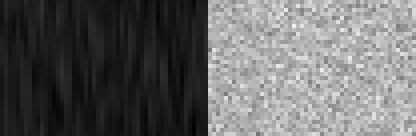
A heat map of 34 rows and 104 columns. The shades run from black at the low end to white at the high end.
It is made of 1 by 2 panels. Panel 1,1: very low, streaked downward, faint in contrast. Panel 1,2: high, fine-grained.
